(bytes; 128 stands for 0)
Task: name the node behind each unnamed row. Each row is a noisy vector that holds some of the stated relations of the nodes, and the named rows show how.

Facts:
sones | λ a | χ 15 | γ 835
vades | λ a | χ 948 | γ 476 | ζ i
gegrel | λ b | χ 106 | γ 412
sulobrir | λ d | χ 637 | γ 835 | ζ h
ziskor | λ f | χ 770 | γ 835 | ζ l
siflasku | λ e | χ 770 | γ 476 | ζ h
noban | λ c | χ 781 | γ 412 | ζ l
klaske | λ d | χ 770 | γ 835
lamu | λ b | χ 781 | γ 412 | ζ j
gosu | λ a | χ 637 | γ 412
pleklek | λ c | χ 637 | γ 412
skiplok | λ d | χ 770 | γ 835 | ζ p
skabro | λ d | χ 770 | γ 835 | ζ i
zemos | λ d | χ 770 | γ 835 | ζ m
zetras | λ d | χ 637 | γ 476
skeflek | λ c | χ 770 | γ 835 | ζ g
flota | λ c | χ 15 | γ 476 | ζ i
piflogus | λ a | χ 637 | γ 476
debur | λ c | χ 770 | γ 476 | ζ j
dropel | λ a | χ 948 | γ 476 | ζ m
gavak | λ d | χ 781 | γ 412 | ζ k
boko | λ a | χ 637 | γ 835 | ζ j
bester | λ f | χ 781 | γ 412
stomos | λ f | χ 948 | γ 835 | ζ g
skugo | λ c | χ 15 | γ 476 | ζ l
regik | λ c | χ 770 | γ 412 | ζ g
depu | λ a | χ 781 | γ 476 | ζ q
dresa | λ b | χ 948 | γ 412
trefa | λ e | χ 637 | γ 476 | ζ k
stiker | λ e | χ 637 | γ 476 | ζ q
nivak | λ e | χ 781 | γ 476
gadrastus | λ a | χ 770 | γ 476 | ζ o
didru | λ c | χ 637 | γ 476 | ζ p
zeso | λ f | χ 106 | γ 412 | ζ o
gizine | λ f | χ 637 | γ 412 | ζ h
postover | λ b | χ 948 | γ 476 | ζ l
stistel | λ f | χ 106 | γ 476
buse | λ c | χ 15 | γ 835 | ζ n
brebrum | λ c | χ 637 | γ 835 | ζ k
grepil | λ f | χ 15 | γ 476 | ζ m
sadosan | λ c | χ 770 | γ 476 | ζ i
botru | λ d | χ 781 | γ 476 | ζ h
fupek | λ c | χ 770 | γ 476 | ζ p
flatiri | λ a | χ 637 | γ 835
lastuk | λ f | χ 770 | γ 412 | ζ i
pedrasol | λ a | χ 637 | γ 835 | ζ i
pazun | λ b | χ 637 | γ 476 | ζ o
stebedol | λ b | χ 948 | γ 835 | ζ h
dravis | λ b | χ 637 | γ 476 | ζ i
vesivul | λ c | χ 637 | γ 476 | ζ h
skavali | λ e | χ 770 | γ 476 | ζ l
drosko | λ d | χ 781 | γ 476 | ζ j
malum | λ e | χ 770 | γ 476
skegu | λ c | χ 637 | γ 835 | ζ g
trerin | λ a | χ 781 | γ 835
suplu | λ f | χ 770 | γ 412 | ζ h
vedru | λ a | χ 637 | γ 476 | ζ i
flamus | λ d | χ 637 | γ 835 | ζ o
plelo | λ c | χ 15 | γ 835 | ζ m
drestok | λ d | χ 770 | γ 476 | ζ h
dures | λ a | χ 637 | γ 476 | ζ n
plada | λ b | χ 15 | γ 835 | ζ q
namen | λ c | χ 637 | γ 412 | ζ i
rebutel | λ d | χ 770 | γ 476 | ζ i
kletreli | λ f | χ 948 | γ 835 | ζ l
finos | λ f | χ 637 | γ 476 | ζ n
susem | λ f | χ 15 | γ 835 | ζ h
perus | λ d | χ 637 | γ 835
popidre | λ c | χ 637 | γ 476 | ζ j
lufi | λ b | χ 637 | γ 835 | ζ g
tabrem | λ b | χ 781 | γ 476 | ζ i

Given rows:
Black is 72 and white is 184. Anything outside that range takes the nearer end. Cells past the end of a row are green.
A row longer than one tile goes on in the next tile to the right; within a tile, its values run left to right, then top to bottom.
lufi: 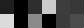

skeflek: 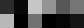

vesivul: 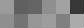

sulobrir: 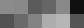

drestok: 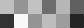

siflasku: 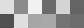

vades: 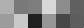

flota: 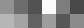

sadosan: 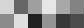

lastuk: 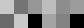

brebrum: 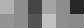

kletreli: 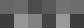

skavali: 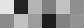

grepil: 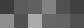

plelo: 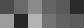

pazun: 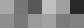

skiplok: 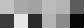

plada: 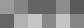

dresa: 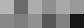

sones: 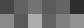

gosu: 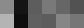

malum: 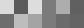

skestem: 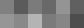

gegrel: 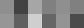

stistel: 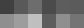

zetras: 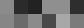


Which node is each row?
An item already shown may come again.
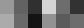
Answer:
pedrasol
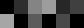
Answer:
stomos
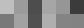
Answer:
brebrum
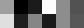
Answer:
lamu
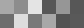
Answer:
gadrastus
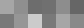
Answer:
plada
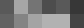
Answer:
susem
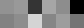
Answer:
botru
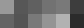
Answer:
gizine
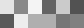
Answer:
siflasku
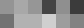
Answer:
buse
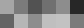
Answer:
finos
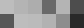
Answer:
stebedol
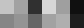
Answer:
gavak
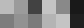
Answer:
gavak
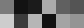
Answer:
noban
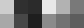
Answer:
namen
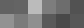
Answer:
dropel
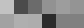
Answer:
postover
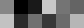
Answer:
popidre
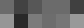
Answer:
flatiri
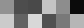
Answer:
nivak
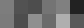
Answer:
perus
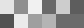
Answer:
siflasku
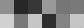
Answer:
skugo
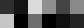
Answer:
skeflek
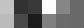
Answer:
namen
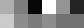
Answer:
tabrem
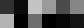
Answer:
skeflek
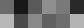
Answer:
piflogus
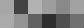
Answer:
debur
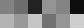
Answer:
depu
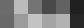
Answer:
susem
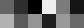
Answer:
drosko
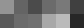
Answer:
gizine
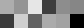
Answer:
suplu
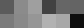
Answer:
zeso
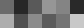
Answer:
piflogus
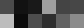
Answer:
boko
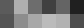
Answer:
susem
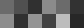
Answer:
bester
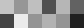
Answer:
drestok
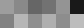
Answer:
dures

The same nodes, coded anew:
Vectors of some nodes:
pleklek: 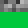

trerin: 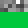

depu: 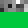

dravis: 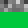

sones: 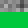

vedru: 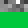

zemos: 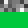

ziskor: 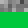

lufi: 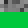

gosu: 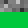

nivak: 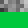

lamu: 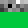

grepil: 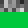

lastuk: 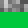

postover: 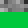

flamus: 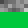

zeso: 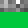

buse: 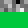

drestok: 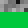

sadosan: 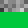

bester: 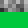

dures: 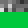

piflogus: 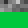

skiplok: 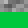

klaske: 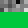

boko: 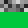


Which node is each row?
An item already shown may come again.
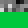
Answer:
finos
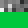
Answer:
dures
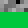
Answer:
drestok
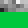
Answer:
noban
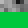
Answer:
susem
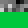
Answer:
finos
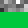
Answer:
tabrem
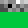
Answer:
lamu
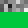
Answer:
plada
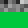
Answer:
brebrum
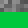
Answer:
stistel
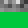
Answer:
gadrastus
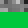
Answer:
postover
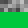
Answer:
stiker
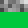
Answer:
gavak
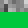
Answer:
botru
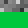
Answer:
flatiri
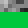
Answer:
suplu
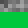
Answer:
zetras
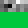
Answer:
drosko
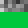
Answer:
stebedol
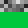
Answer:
boko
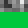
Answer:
popidre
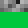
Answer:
regik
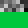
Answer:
dropel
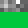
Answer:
zeso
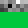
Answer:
lamu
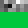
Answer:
drosko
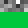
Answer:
pedrasol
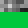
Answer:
gizine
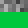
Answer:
dresa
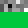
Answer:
plada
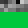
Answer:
trefa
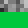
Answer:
nivak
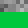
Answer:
skugo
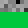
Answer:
siflasku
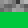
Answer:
skeflek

